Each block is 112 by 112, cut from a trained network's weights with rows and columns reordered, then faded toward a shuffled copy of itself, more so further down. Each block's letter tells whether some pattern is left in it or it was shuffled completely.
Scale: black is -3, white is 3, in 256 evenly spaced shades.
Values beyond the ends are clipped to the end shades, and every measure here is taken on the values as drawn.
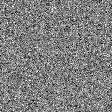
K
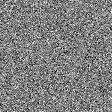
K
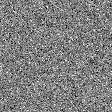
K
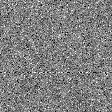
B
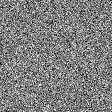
K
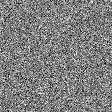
K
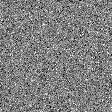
K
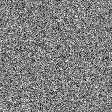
K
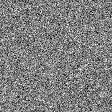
B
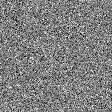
K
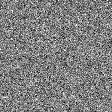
B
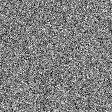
K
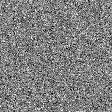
B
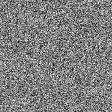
B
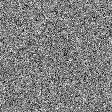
K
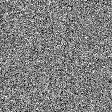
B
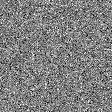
K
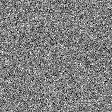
K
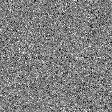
B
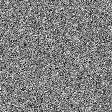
K
